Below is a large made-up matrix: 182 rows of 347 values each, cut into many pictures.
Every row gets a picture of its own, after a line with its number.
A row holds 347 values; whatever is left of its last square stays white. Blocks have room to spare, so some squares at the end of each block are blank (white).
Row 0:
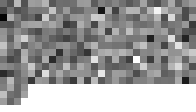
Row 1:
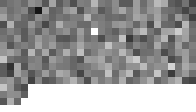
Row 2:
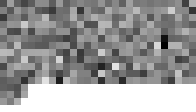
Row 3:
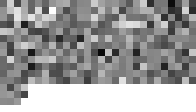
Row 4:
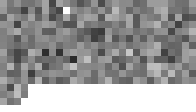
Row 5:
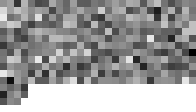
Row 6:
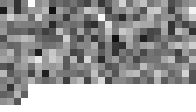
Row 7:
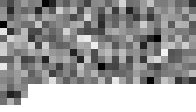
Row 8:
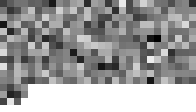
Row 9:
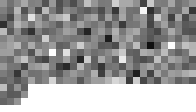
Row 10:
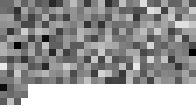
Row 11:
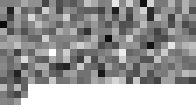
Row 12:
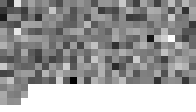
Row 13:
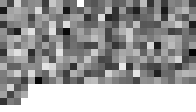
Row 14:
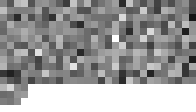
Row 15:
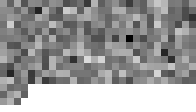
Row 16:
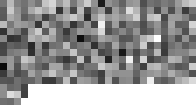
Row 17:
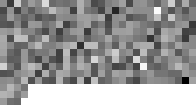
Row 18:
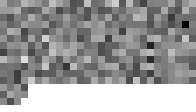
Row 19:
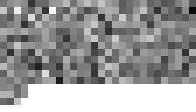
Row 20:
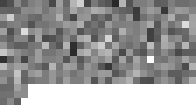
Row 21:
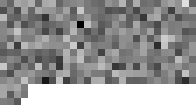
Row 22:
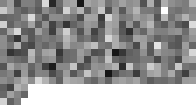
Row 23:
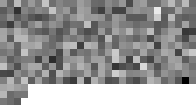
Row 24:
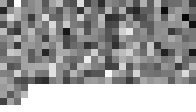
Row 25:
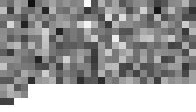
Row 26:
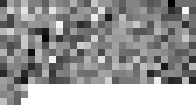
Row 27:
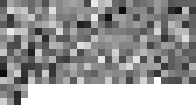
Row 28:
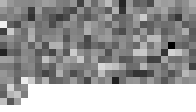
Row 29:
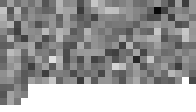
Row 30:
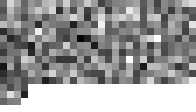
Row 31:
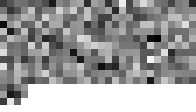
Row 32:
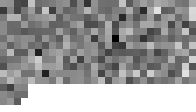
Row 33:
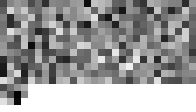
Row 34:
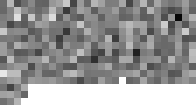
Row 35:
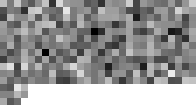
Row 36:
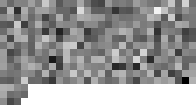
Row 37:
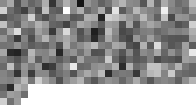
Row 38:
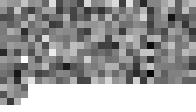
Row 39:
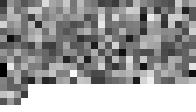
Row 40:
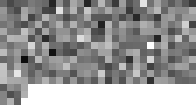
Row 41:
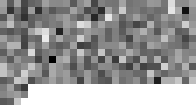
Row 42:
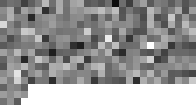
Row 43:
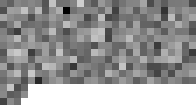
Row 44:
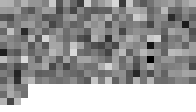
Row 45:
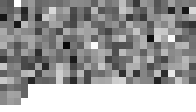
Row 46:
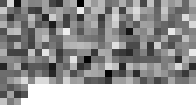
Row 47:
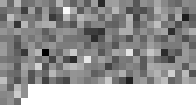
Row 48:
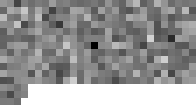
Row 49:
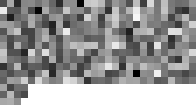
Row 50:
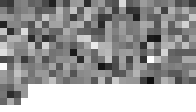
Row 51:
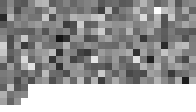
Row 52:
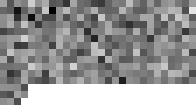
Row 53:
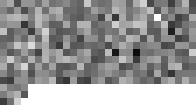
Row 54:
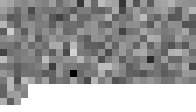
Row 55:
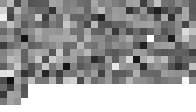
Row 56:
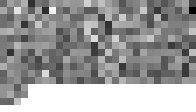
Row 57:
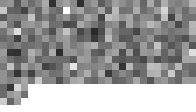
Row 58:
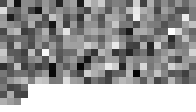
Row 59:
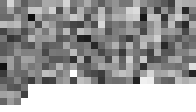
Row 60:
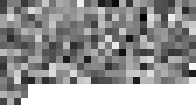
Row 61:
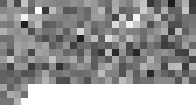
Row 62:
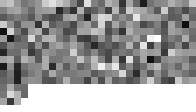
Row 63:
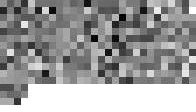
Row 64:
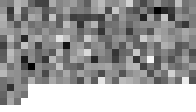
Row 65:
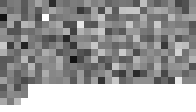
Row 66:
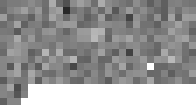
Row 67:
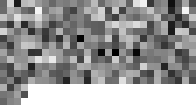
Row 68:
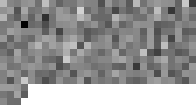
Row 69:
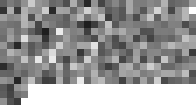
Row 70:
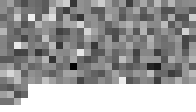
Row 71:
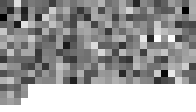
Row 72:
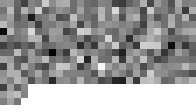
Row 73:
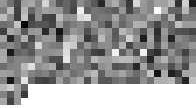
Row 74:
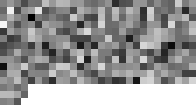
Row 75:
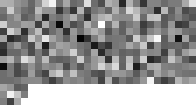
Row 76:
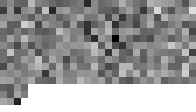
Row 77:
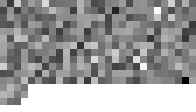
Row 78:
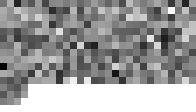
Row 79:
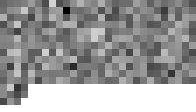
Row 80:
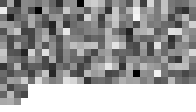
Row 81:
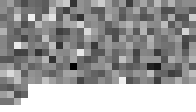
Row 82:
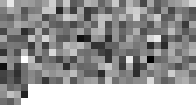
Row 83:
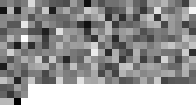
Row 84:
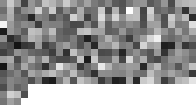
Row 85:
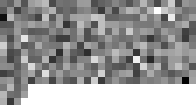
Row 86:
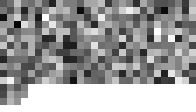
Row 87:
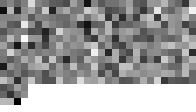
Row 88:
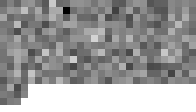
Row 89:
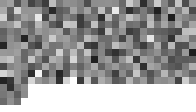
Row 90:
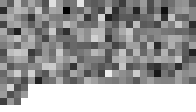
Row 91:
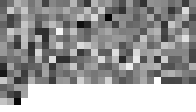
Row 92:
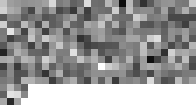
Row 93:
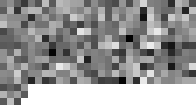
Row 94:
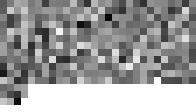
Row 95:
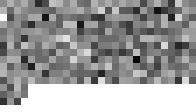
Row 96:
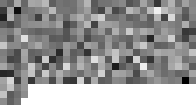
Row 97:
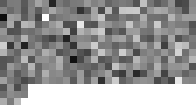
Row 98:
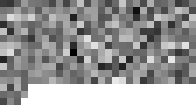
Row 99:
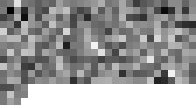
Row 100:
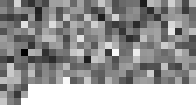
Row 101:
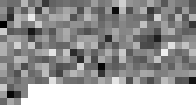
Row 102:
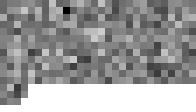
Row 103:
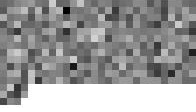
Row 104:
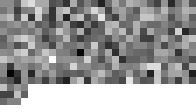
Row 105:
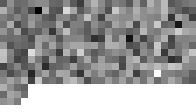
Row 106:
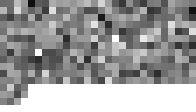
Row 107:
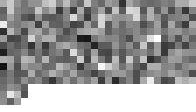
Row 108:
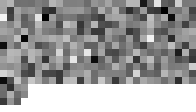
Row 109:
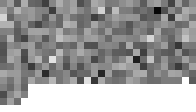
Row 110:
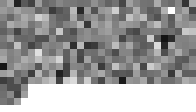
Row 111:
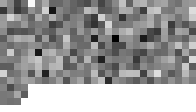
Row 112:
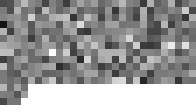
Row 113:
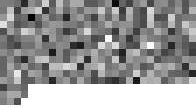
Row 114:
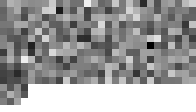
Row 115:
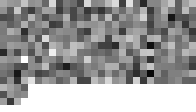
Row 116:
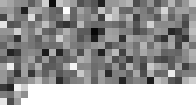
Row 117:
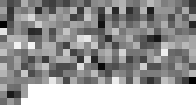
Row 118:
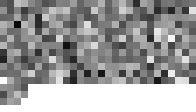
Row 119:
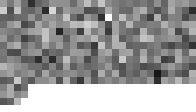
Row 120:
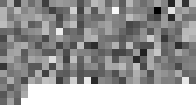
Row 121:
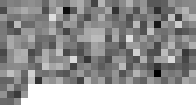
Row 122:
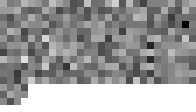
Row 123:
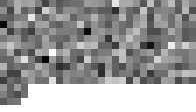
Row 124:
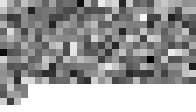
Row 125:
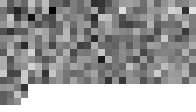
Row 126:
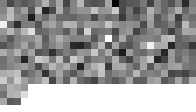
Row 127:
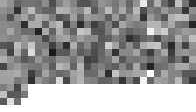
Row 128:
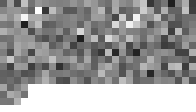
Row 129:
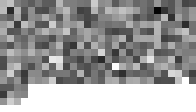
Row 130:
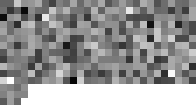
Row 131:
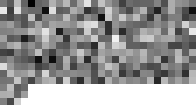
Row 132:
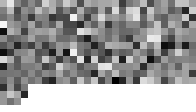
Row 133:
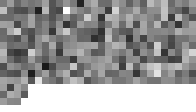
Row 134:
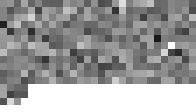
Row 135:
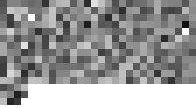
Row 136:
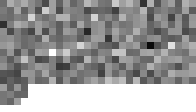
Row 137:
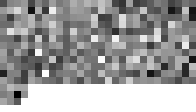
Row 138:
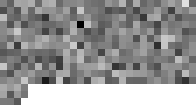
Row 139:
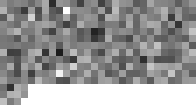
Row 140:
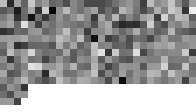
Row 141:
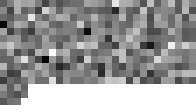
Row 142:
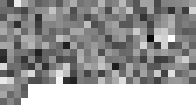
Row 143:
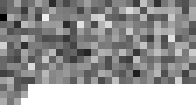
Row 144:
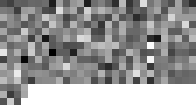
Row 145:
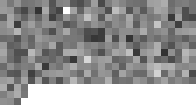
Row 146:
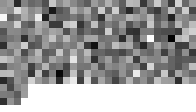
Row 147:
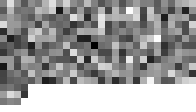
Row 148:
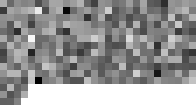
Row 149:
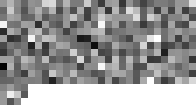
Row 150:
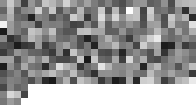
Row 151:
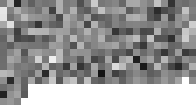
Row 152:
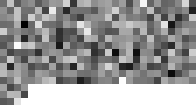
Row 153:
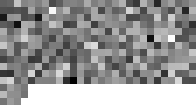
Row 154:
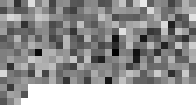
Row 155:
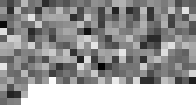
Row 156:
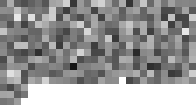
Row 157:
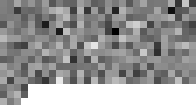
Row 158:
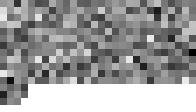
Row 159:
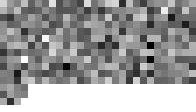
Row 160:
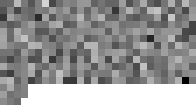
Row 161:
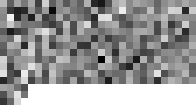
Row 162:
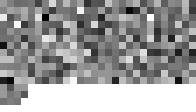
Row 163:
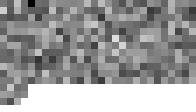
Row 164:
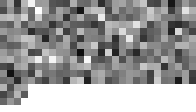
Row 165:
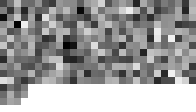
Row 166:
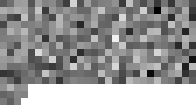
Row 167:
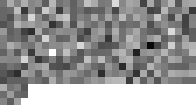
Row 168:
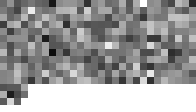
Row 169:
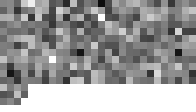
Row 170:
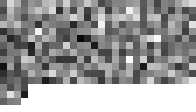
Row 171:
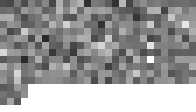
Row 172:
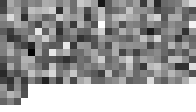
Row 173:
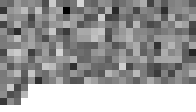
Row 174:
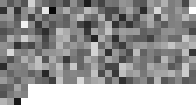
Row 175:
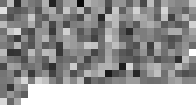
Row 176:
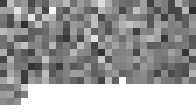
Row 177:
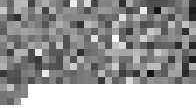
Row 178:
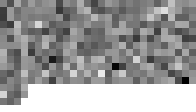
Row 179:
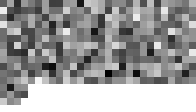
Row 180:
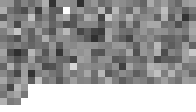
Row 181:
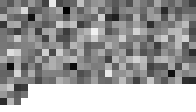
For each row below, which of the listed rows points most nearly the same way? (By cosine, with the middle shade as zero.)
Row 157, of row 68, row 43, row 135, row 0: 68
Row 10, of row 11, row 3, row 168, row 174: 168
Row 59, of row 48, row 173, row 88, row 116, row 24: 116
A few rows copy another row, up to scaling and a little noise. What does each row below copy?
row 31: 8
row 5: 158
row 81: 70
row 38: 115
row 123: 141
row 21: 138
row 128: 61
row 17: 77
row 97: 65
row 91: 94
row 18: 122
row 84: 150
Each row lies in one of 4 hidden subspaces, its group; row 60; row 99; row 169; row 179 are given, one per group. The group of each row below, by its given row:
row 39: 60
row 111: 169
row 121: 179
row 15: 179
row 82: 60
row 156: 169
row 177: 169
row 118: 99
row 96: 99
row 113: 60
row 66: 179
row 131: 169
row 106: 169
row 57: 179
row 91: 169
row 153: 99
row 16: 60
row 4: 179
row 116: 179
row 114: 60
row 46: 179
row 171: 60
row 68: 99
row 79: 179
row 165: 99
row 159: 60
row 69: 169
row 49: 179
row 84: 60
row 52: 169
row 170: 60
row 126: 60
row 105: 179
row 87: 169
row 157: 99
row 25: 169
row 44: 60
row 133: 179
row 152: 169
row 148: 179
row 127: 60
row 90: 179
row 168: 60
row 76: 169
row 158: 99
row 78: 99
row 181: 179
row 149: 60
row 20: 60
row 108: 99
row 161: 169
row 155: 60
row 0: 99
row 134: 60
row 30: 60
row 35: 179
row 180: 179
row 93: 60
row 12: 99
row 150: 60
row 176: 169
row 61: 169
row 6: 169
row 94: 169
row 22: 179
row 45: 99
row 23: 99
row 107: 60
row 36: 99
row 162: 99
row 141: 60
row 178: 99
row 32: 169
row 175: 179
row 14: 169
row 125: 169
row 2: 99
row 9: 60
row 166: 169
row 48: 99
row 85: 99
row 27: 169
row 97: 99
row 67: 169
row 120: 99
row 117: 60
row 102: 179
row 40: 60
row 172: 60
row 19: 169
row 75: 60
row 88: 179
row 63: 169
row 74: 60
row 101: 60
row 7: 60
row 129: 99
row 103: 179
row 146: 99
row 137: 169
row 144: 60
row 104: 169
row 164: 169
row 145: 179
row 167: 60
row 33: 169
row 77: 99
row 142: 99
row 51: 99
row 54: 60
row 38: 60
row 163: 169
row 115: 60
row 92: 60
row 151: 99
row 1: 179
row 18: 60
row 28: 60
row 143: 99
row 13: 179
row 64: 99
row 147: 60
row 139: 179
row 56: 169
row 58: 179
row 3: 169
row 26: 169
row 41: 169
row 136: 60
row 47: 179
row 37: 179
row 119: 169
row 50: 60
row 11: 60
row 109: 99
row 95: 99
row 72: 60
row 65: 99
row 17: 99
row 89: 99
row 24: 179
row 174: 169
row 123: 60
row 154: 169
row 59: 60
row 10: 60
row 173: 179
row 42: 60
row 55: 99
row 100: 169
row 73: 99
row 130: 99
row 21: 99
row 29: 99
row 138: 99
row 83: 169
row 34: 169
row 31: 60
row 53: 169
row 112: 60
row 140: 169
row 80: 179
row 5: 99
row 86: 99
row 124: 60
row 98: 60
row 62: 60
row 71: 99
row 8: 60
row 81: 169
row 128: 169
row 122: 60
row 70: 169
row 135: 169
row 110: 99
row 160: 99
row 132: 60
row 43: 179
